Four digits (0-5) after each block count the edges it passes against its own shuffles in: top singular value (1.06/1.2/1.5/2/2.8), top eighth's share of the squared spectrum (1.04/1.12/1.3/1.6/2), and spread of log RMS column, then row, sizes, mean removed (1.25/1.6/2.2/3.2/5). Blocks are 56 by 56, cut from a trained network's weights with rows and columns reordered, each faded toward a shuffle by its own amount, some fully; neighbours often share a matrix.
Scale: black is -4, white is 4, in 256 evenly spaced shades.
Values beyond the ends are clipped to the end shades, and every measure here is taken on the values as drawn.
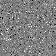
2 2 0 1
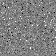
0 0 0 0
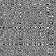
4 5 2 3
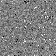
2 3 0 1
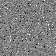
0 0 0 0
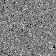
0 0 0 0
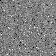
0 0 0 0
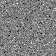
0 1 0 0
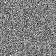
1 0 0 0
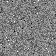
0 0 0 0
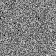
1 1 0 0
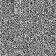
3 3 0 1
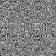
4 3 1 2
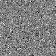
2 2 0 0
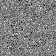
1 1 0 0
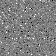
1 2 0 0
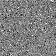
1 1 0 0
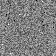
0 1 0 0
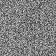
2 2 0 0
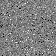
0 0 0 0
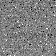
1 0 0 0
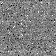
1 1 0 0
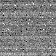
3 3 1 1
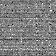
3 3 1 1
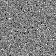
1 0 0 0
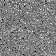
1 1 0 0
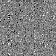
2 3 1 1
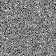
0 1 0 0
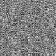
3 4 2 1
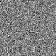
3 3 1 0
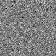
2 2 0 0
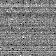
4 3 1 1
